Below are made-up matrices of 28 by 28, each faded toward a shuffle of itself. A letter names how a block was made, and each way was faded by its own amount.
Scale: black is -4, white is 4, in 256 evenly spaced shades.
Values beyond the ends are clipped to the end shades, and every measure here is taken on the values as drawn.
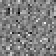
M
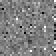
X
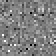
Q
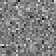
X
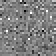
Q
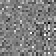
M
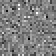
Q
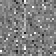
X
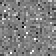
Q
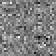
M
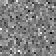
Q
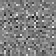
M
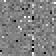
X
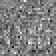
M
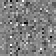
X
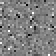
Q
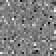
Q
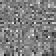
M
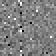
X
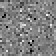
X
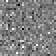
Q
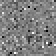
Q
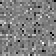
Q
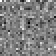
M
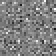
M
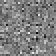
M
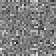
M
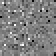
Q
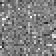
X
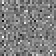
M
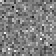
X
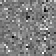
X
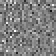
M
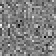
M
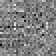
M
